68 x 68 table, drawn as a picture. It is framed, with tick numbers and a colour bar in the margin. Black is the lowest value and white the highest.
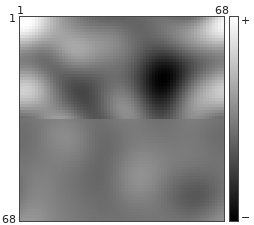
There are no lone odd cells. The ninth with the highest average is the top left. The distribution is heavy-tailed on both sides. The bottom part is calmer, past a seam about 50% of the way down.
